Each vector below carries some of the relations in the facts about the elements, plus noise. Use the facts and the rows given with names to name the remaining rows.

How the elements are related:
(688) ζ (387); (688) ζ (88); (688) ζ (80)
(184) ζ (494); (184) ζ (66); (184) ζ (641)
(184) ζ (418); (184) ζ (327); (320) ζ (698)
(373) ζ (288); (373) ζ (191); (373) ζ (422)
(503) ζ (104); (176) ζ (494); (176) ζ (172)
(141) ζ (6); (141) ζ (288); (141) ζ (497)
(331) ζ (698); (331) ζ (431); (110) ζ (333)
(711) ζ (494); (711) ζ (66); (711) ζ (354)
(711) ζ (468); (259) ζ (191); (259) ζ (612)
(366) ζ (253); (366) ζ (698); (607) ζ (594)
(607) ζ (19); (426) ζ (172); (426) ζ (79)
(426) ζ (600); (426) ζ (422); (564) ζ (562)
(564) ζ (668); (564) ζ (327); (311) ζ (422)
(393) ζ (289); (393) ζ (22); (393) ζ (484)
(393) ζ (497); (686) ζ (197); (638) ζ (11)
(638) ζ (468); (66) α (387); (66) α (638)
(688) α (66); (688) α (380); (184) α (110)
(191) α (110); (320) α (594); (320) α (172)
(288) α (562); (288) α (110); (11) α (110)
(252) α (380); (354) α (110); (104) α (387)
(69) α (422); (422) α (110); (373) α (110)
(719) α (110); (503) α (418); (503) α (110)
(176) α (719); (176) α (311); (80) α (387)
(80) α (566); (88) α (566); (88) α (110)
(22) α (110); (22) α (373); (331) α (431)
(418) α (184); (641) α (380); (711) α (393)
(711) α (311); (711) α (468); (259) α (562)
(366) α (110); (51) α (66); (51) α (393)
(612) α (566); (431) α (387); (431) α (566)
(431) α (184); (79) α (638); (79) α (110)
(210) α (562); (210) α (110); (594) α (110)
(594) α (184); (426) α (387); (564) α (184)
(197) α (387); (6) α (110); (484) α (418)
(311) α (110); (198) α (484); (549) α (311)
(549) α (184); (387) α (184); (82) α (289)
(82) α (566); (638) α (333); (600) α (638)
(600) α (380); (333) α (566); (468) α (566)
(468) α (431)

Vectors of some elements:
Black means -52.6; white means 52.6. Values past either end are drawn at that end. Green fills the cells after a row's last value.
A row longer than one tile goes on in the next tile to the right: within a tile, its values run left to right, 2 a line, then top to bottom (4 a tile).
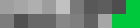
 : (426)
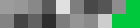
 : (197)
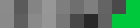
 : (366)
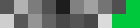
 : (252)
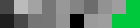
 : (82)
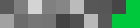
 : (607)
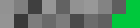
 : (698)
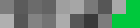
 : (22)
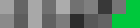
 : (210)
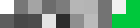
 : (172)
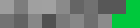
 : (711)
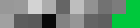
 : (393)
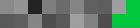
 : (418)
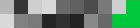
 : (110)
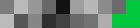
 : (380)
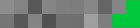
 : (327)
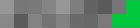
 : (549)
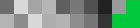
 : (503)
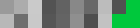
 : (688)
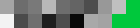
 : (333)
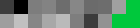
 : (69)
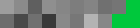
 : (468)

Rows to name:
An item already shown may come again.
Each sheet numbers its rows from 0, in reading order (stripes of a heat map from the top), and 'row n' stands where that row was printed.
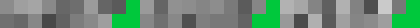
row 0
(638)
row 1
(719)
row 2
(80)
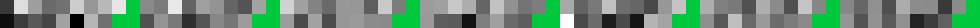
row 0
(289)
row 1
(686)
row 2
(387)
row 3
(393)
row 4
(333)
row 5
(88)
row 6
(288)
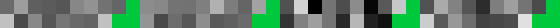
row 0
(600)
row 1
(497)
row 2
(198)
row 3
(252)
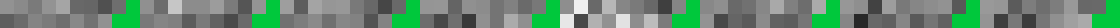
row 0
(564)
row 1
(373)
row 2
(176)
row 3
(468)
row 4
(104)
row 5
(497)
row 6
(431)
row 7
(66)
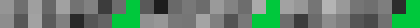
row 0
(210)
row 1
(422)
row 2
(331)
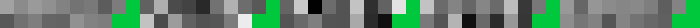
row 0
(184)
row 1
(641)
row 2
(484)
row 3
(562)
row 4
(719)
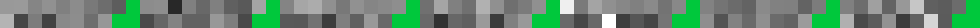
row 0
(51)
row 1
(418)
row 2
(566)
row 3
(612)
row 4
(320)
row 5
(79)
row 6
(594)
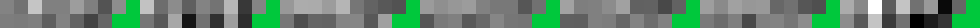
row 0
(373)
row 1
(562)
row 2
(426)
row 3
(184)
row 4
(564)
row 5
(711)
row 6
(259)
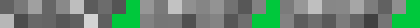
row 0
(19)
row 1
(311)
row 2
(141)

